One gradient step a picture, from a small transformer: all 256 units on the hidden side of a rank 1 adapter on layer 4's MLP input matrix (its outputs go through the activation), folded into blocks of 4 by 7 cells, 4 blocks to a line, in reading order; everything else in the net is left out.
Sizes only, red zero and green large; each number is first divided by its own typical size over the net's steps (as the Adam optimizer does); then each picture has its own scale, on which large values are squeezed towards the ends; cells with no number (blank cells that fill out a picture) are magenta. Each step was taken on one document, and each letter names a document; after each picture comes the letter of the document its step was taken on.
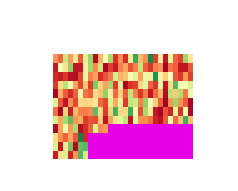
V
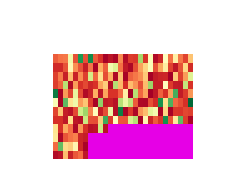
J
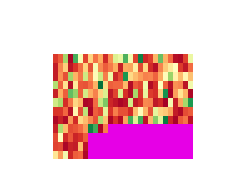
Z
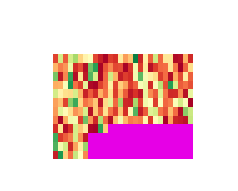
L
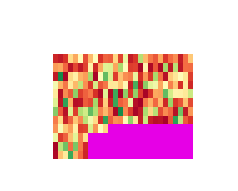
J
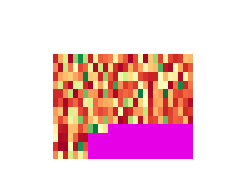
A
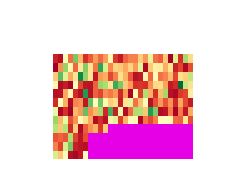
Z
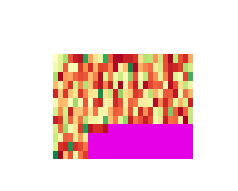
L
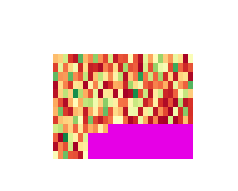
L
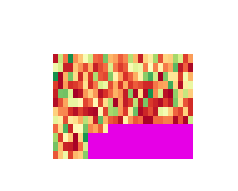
V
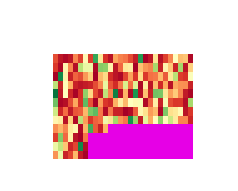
J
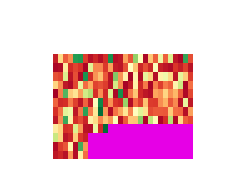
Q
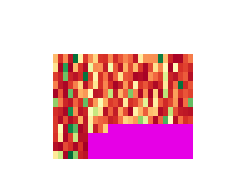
A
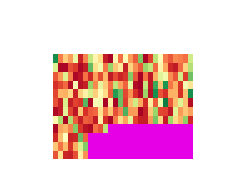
L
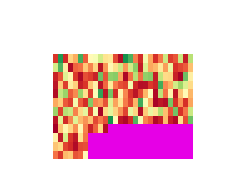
V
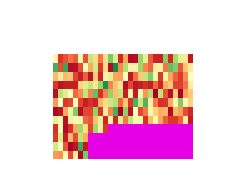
L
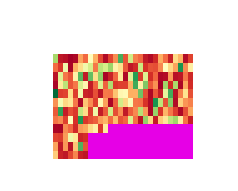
J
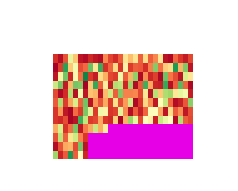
A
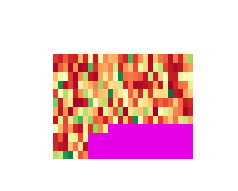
Z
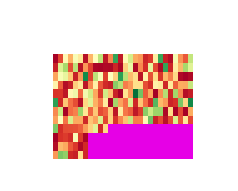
Z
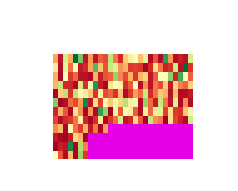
Q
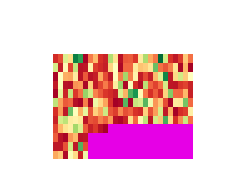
Q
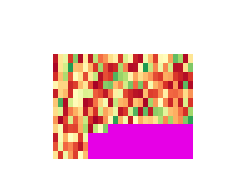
V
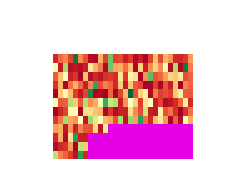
Q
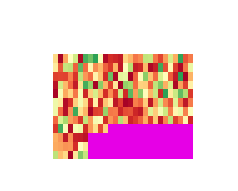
L
